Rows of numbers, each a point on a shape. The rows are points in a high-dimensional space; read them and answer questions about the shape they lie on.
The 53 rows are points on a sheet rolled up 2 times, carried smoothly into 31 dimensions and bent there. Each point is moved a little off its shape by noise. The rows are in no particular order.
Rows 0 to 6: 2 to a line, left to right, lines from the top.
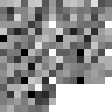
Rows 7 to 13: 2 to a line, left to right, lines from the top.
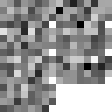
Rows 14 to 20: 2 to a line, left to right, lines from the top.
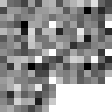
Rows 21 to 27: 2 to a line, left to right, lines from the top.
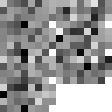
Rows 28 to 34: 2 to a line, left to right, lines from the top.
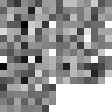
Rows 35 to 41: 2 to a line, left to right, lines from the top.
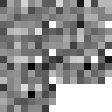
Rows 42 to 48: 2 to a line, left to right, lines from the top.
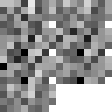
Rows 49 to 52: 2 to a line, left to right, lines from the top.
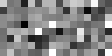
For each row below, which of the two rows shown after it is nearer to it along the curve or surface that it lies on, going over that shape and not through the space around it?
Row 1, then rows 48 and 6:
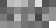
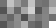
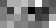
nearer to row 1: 48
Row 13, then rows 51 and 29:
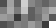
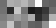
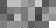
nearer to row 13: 29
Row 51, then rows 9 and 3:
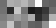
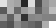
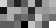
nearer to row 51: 9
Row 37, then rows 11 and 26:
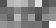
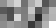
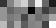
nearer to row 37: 11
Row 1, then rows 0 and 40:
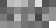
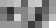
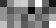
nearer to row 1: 0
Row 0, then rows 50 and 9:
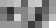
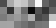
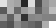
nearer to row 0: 50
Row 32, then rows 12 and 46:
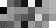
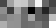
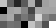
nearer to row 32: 46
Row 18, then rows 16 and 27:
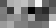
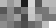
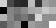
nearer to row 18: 16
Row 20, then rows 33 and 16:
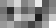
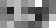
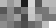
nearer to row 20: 33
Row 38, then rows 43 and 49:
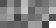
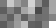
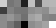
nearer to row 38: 49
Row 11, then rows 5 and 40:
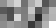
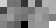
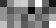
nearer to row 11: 40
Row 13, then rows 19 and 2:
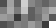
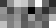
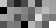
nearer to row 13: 19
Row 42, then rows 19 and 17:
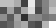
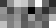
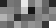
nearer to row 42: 19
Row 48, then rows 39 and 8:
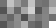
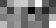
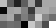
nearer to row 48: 39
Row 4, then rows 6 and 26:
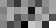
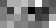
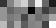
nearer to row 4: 26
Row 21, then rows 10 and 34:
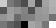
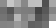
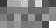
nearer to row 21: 34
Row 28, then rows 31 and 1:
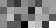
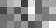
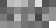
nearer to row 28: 31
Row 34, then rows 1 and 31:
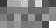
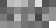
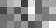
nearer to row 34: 1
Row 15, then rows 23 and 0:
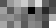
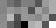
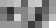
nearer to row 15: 0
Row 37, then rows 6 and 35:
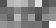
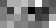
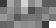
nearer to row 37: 35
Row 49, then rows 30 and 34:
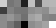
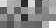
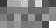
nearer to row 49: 30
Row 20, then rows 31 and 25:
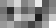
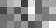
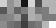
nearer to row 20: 31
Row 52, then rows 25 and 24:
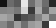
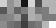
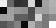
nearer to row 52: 24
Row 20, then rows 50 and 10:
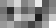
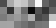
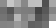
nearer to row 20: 50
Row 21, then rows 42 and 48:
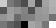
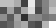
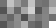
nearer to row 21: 42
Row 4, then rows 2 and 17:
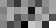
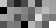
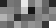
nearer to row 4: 2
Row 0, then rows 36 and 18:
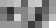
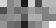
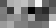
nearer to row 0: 18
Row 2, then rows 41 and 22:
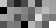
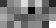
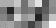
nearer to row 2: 41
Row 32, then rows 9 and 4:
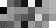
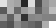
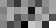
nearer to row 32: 4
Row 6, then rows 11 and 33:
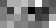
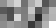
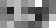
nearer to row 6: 33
